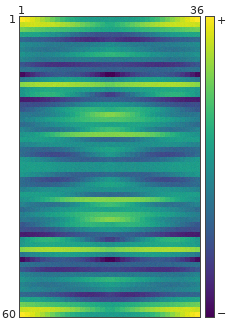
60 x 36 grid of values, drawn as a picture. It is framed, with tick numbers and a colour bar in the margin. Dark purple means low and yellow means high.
The grain runs across in streaks. It mirrors both left to right and top to bottom. Overall the values sit about 50% of the way up the scale. There is no overall slope.
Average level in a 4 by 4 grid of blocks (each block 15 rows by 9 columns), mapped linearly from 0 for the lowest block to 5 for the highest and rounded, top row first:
5 2 2 5
0 5 5 0
0 5 5 0
5 2 2 5
